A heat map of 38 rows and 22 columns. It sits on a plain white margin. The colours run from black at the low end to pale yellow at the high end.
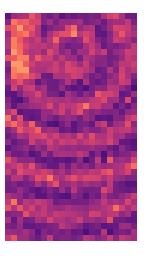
An odd patch, higher than its surroundings, sits in the top left. The ninth with the highest average is the top left. Concentric rings centre on the top middle.
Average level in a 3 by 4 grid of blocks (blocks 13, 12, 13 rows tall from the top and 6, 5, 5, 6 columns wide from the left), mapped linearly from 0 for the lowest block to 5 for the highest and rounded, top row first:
5101 / 0010 / 1001
